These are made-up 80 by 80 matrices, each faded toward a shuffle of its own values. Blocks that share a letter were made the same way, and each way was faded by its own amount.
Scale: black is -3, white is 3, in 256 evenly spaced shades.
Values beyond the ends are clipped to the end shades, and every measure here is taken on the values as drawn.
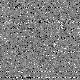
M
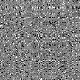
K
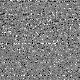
M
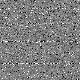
M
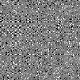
K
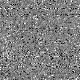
M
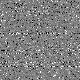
M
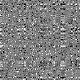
K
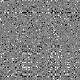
K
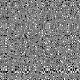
K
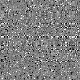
K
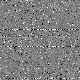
M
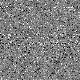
M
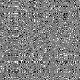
K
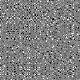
K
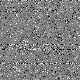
M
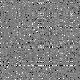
K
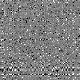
K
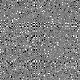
K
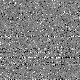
M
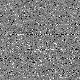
M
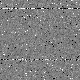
M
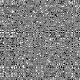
K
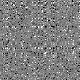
K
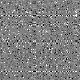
K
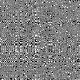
K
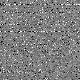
M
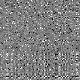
K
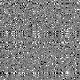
K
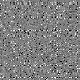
K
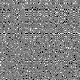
K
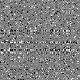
K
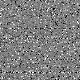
M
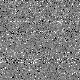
M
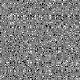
K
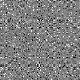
K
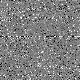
M
